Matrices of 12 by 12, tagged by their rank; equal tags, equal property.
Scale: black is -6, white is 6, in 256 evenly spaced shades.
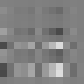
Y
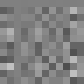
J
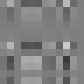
Y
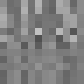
J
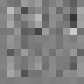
J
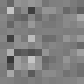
J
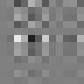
Y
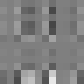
Y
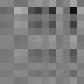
Y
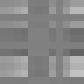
Y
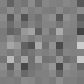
J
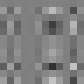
Y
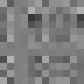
J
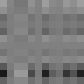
Y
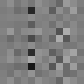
J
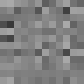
J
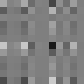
Y
